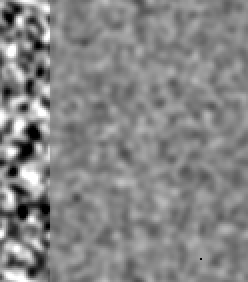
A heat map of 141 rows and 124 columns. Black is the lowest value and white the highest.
Stripes: none. Seam: vertical, 20% of the way across, the right part calmer. Lone odd cells: 1, lower than its neighbours. Grain: blotchy. Slope: none. Mirror symmetry: none. Histogram: heavy tails on both sides.
